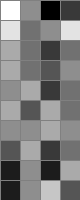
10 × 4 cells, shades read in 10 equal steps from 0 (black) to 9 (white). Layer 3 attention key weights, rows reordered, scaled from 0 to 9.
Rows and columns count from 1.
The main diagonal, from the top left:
9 4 2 5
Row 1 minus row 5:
4 -1 -2 -2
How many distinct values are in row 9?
3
